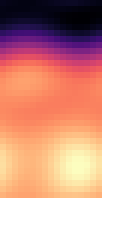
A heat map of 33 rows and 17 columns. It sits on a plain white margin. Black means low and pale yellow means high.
The ninth with the lowest average is the top right. No lone cell stands out from its neighbours. The ninth with the highest average is the bottom right. On average the colour sits 60% of the way up the scale. There is an overall slope up to the bottom.
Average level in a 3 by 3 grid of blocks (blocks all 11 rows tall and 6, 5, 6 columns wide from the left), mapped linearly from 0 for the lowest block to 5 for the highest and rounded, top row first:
100
444
455
